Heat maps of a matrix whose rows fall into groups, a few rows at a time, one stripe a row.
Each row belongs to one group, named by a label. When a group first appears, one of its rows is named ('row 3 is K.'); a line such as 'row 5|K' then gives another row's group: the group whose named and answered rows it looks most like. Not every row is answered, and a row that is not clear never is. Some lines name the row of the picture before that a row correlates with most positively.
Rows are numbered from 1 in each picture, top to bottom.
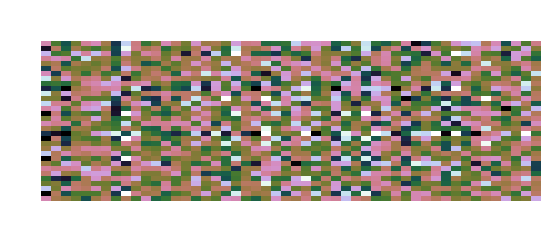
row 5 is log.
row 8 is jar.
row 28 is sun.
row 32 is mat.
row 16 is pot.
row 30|jar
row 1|sun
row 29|log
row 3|sun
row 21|log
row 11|jar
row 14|pot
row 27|pot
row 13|mat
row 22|pot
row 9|sun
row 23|jar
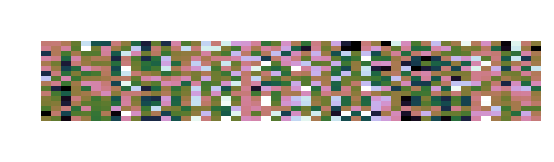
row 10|sun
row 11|sun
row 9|sun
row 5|log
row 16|log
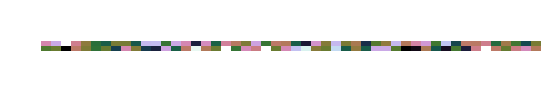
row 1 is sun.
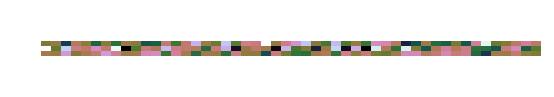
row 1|log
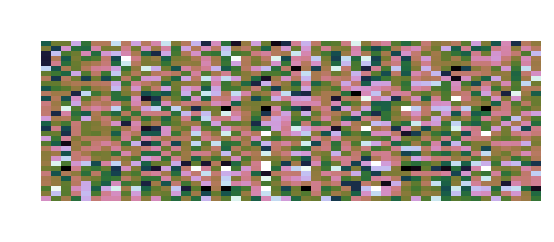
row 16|mat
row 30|pot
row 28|log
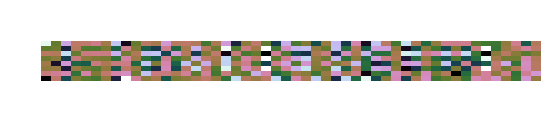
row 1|jar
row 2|log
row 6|log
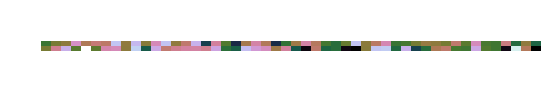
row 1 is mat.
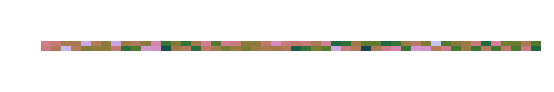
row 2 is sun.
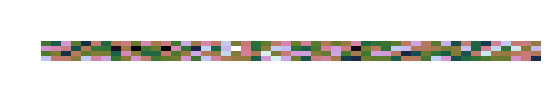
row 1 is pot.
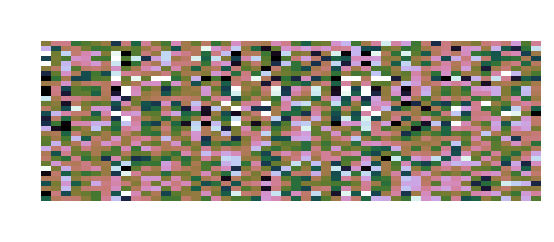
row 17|sun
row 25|sun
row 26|jar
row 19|log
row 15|pot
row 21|pot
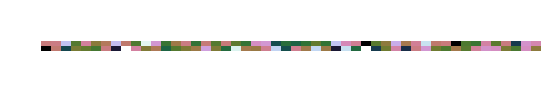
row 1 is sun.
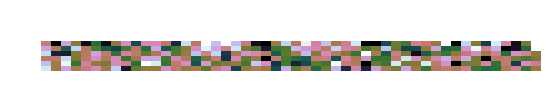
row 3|sun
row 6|jar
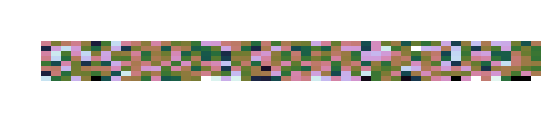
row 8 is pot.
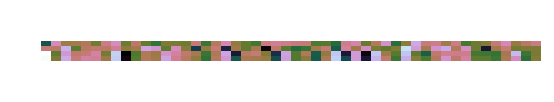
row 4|jar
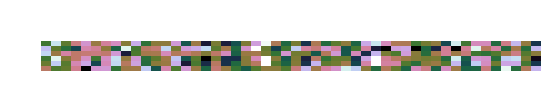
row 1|pot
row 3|jar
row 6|mat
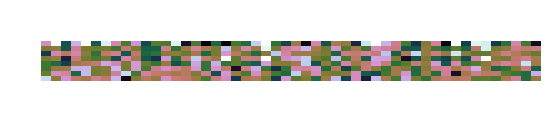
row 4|log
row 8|jar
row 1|pot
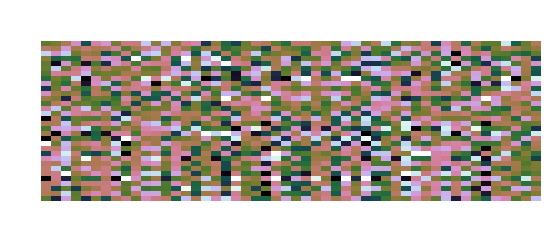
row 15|jar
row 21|jar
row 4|mat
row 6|pot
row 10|pot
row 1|mat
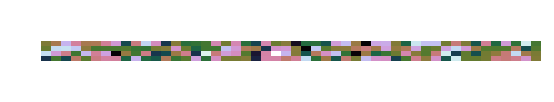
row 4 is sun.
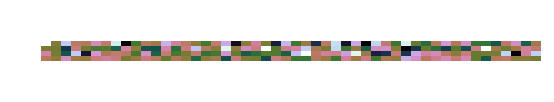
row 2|log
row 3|mat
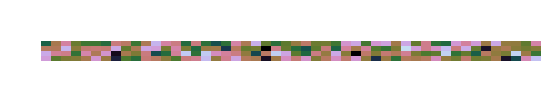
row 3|mat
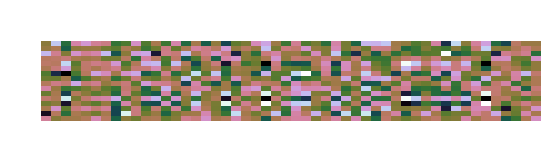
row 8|mat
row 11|log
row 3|mat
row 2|log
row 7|sun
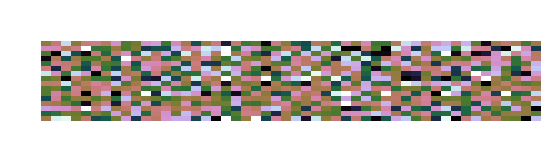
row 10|sun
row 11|mat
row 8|log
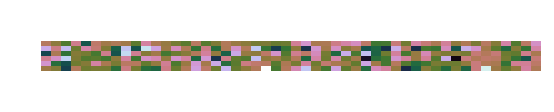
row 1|mat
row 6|log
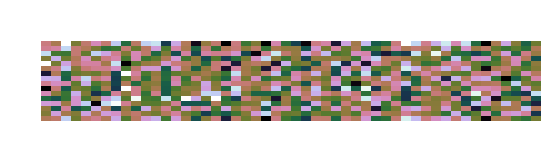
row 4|pot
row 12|mat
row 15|pot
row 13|pot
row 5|jar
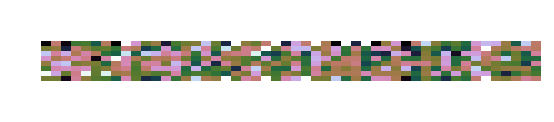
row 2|log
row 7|pot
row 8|log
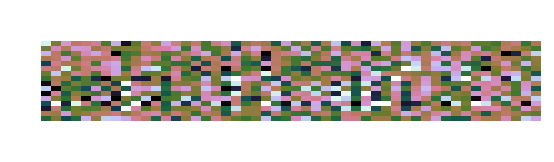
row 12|mat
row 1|jar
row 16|sun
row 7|pot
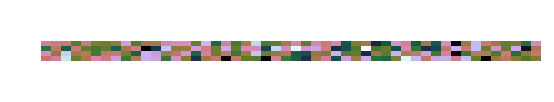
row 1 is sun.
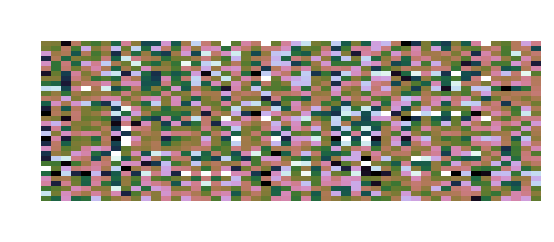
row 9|sun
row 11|log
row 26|jar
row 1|log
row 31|jar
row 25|sun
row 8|log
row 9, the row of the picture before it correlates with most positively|2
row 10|pot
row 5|mat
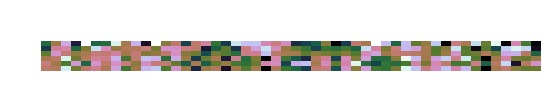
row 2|pot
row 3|pot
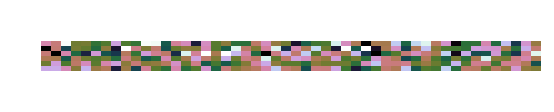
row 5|pot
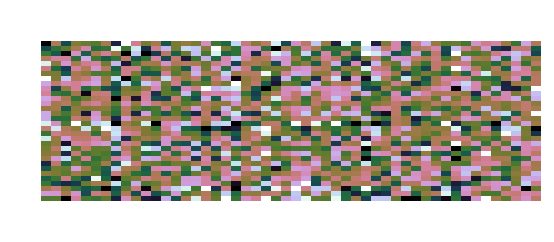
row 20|jar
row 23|log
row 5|jar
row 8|jar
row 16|sun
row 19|pot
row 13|sun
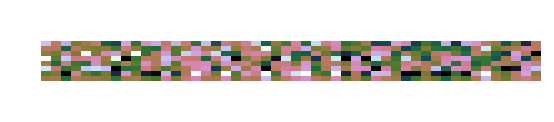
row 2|log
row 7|log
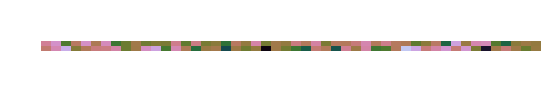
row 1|pot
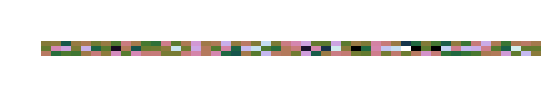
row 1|log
